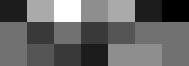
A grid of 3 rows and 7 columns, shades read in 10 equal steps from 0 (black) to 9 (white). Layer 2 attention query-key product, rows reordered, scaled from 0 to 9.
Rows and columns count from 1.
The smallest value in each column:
1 2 2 1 3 1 0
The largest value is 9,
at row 1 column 3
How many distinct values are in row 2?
3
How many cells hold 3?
2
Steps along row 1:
up up down up down down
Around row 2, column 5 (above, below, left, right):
6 5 2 4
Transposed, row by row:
1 4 4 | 6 2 3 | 9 4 2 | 5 2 1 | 6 3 5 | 1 4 5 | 0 4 4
